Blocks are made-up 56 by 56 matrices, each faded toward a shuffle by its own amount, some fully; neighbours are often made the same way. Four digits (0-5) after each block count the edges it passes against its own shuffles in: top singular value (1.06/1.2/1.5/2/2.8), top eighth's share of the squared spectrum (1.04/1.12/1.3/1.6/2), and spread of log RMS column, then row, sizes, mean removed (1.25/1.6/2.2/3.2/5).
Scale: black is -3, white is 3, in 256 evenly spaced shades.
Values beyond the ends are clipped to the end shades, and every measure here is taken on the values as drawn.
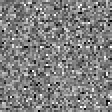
2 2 0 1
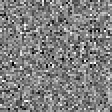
2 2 1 1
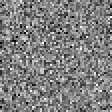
3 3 1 1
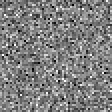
0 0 0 0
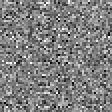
3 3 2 2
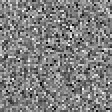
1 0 0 0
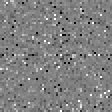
3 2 0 1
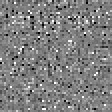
3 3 1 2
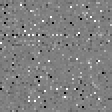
2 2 0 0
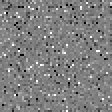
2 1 0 0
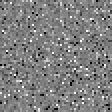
1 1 0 0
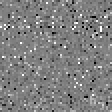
3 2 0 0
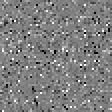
3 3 1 1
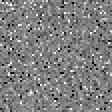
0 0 0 0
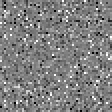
2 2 1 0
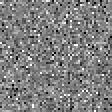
3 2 0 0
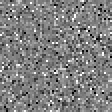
2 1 0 0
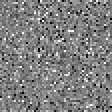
2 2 1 0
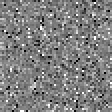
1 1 1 0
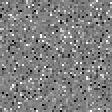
0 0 0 0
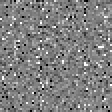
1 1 1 0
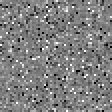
1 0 0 0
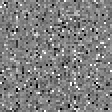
1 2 1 0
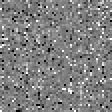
2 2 2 0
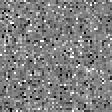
3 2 0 0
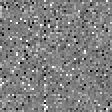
2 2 0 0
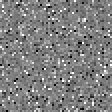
0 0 0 0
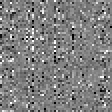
4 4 3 2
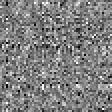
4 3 2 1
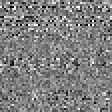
2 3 0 3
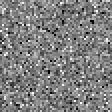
0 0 0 0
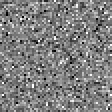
0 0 0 0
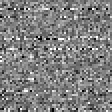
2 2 0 3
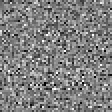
1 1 0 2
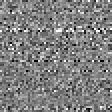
2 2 0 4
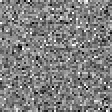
0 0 0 1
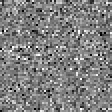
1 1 0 3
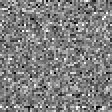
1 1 0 2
